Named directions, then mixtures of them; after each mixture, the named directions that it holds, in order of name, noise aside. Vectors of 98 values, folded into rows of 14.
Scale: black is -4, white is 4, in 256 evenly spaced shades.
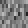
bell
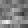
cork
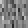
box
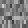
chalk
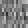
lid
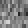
bell, cork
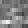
cork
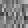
lid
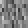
box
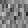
bell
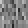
box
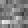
cork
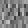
bell, box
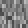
chalk, lid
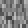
chalk, lid
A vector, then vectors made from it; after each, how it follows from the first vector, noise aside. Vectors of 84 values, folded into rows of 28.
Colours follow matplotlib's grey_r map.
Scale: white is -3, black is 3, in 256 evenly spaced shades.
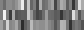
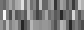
copied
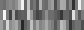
copied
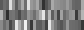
wrapped around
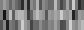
negated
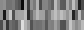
negated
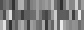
reversed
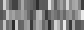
wrapped around
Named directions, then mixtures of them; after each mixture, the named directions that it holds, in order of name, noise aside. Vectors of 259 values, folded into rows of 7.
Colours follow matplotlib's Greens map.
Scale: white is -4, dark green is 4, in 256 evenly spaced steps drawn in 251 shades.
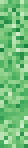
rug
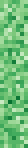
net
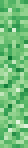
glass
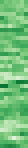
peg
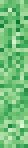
glass, rug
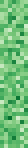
net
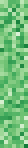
net, rug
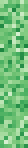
rug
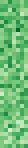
glass, rug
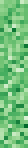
glass, rug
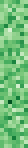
net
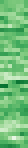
peg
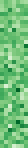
glass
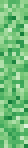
net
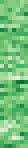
glass, peg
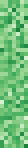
net, rug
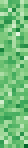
net, rug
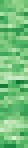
peg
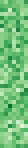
glass, rug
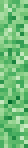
net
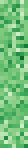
rug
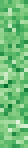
glass, peg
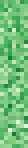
glass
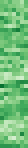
peg, rug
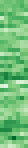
peg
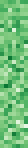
glass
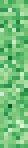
glass, rug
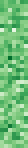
glass, peg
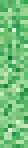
glass
